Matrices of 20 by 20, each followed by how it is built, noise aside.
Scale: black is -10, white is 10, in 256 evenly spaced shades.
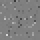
sparse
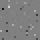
sparse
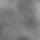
smooth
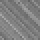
Toeplitz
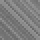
Toeplitz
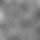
smooth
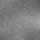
smooth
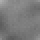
smooth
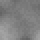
smooth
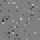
sparse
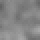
smooth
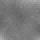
smooth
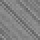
Toeplitz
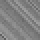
Toeplitz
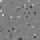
sparse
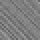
Toeplitz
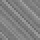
Toeplitz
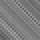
Toeplitz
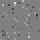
sparse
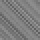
Toeplitz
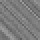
Toeplitz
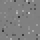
sparse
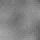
smooth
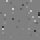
sparse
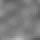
smooth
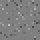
sparse
